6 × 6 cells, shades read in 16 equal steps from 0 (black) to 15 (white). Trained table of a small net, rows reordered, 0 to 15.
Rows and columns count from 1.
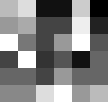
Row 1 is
11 13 1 1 12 0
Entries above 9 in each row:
3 2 2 1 0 3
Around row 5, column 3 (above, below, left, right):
3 13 6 9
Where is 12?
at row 1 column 5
